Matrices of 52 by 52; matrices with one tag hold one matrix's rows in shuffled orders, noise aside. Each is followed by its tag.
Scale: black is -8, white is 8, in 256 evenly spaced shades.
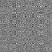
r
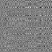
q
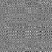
q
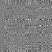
q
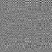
q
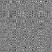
r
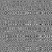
q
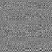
q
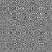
r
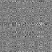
r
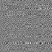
q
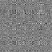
r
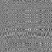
q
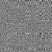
q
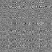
r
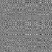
q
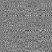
q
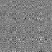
r
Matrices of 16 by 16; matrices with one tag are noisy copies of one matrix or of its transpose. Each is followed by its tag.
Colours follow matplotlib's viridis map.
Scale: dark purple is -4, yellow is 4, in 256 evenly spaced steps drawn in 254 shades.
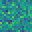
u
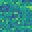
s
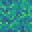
u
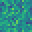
u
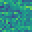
s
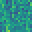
s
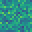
u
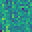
s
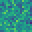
u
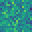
u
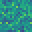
u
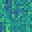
s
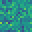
u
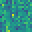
s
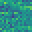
s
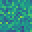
u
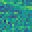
s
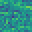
s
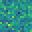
u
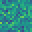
u
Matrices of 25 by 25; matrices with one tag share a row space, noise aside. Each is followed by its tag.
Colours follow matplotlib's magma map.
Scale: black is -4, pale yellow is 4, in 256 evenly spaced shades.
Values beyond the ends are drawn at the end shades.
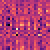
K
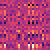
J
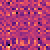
K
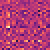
K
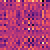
J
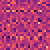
K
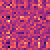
K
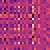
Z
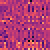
J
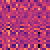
K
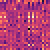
J
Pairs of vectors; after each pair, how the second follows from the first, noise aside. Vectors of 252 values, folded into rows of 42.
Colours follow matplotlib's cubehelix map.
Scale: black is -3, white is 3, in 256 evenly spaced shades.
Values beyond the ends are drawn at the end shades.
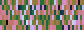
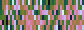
shuffled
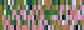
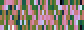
shuffled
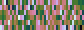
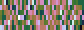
copied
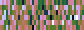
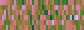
shrunk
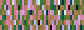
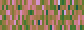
shrunk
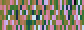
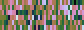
sign-scrambled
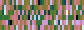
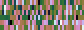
copied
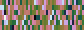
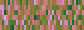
shrunk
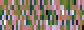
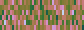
shrunk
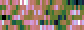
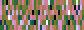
shuffled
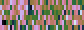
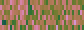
shrunk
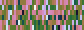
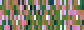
shuffled
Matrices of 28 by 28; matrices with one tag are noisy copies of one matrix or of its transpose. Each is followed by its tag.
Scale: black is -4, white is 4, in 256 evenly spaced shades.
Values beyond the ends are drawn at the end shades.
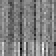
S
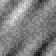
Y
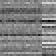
S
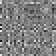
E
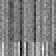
S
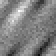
Y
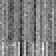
S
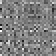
E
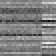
S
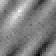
Y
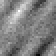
Y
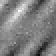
Y
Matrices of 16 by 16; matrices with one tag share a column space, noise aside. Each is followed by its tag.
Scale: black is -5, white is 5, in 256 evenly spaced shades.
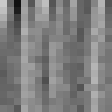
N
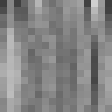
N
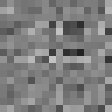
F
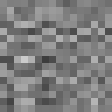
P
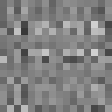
F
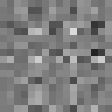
F
